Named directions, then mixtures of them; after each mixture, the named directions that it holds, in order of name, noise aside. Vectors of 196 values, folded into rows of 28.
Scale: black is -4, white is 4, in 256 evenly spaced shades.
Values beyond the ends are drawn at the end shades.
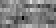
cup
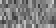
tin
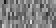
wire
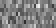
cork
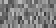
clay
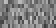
clay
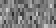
clay, tin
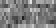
cup, tin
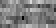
cup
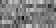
cup, tin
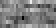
cup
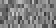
clay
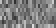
tin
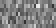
cork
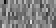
wire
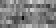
cup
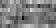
cup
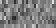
cork, tin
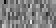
wire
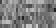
cup, tin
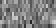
tin, wire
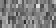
cork, wire
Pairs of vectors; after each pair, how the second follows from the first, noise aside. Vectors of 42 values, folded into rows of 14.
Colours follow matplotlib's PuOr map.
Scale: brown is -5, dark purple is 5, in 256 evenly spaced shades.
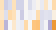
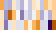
scaled up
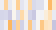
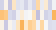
shuffled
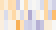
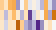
scaled up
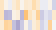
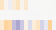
partly zeroed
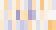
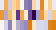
scaled up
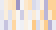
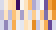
scaled up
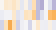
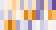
scaled up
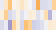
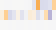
partly zeroed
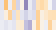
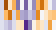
scaled up
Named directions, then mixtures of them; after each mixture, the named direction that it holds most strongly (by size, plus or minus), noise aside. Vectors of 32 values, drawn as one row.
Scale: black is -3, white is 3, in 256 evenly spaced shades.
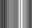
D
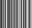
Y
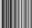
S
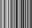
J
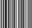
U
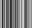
S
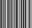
Y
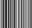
U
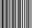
J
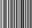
J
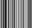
U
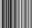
S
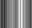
D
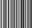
J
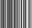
Y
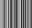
J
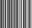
Y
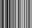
J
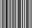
Y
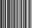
Y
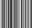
S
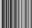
S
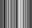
D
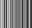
Y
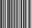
Y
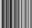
S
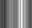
D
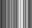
D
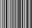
Y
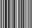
U
